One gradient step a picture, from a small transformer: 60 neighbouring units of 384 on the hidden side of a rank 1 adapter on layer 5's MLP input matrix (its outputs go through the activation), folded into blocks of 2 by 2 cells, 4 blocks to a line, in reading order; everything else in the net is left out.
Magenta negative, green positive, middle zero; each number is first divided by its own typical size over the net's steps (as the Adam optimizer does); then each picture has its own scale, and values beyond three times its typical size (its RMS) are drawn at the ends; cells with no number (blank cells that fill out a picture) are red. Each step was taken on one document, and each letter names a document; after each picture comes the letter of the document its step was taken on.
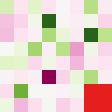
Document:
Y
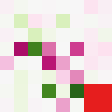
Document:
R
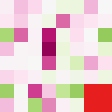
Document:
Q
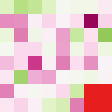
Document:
Y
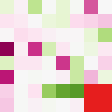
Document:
Q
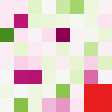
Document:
Y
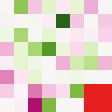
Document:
Q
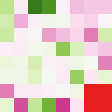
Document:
Y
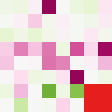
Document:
R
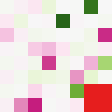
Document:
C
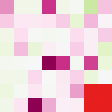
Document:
C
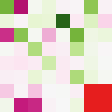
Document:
C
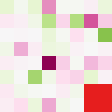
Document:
C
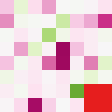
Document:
C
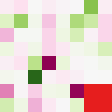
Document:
C
